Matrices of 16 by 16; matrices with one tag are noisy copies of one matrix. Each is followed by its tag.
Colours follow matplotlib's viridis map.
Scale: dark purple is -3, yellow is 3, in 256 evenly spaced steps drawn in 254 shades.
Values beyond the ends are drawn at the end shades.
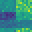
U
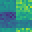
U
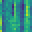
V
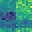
U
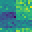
U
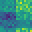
U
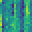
V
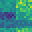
U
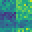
U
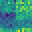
U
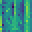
V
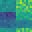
U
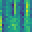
V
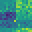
U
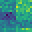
U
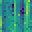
V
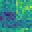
U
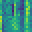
V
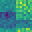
U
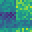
U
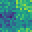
U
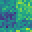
U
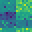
U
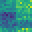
U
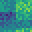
U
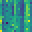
V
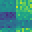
U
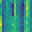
V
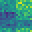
U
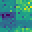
U
